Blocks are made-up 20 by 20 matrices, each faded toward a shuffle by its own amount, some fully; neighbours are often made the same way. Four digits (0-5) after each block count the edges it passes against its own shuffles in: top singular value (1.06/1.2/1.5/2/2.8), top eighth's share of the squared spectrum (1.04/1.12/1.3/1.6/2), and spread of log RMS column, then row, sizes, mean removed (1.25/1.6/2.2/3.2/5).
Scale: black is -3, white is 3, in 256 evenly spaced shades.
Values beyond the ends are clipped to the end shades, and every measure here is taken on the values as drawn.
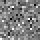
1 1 0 0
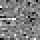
2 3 0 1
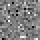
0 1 0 0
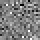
2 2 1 0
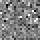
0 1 1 0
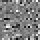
3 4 1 2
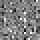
2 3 1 0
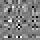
3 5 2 3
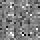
2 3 2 1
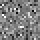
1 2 0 1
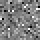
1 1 0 0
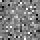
0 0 0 0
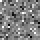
0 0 0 0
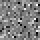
1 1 1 0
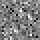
0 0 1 0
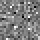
2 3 0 1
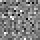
2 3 0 0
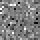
0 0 0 0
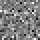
0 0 0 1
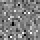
0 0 0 0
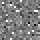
0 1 0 0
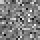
2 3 0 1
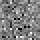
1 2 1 0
